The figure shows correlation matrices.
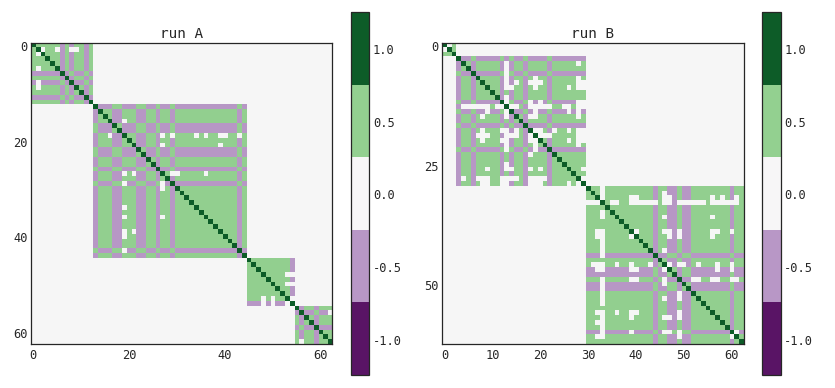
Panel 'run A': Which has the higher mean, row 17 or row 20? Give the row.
20
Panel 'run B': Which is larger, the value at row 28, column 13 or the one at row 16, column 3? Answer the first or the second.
the first
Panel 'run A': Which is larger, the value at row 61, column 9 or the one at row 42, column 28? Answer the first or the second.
the second
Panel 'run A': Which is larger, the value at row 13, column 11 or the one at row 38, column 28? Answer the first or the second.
the second
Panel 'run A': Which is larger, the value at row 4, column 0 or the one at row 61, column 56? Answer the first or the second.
the first
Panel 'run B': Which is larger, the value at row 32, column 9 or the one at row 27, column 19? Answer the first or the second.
the second
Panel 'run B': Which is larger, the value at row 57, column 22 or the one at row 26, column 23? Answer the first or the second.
the second
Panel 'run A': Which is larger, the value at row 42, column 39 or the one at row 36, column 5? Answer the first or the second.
the first
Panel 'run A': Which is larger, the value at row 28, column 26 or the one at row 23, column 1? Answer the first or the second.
the second
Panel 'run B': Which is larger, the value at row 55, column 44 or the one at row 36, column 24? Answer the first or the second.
the second
